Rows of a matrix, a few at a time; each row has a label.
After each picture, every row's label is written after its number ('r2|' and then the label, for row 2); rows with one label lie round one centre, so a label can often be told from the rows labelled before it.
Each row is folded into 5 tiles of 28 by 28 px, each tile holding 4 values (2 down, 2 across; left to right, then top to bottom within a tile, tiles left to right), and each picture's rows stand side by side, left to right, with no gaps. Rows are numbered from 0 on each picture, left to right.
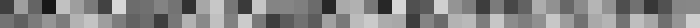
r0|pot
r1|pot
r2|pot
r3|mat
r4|mat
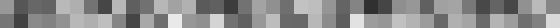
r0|pot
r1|mat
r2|mat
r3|mat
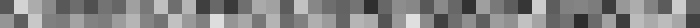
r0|mat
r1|mat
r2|mat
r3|pot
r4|pot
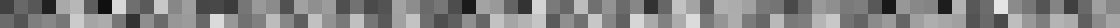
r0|pot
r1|mat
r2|mat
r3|pot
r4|mat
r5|mat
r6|pot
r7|mat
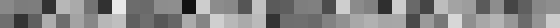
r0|pot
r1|pot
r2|pot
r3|mat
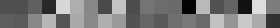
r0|pot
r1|pot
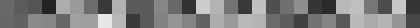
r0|pot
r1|pot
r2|pot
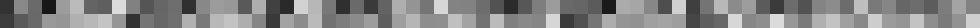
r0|pot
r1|pot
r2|mat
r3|mat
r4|pot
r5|mat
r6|mat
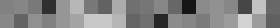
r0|pot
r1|pot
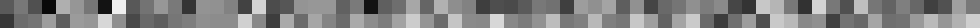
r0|pot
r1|pot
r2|mat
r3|mat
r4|mat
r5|pot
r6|mat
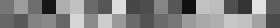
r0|pot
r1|pot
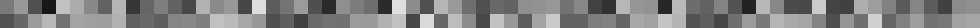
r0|pot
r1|pot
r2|pot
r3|mat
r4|pot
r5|pot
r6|mat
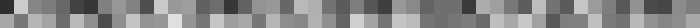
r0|mat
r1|mat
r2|mat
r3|pot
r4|mat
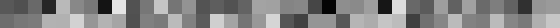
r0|pot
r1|mat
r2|pot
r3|mat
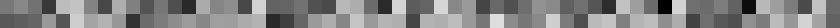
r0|pot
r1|pot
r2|pot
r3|mat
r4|pot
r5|pot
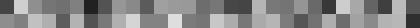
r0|mat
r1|mat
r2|pot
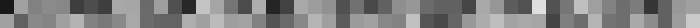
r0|mat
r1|pot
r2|mat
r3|pot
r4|mat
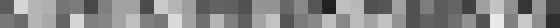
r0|mat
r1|mat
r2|pot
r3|pot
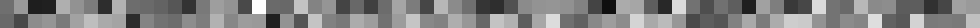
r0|pot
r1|pot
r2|mat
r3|mat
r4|pot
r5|pot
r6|mat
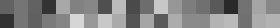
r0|pot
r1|mat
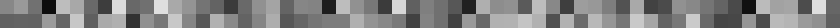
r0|pot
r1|mat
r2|pot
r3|pot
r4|mat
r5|pot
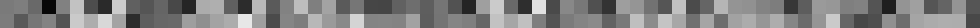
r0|pot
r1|pot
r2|mat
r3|pot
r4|pot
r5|mat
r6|pot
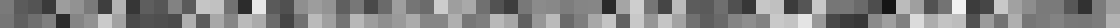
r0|pot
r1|pot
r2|mat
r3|mat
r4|pot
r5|pot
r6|pot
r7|mat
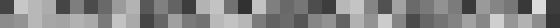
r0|mat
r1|pot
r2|pot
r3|pot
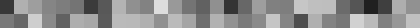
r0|mat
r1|mat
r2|mat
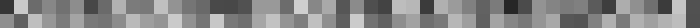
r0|mat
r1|mat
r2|mat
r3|mat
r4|pot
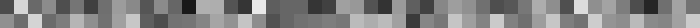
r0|mat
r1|pot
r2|pot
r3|mat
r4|mat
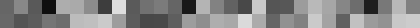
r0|pot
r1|pot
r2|mat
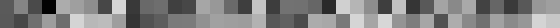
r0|pot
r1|pot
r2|pot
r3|mat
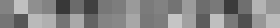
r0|mat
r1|mat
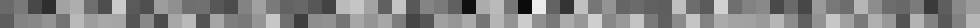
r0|pot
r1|mat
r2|pot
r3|pot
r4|mat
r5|mat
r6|mat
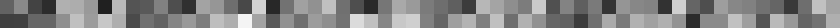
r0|pot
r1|pot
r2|mat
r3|pot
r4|pot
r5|mat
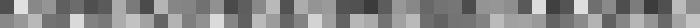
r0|mat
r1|mat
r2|mat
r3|pot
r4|mat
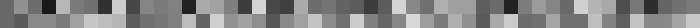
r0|pot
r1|pot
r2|mat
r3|mat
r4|mat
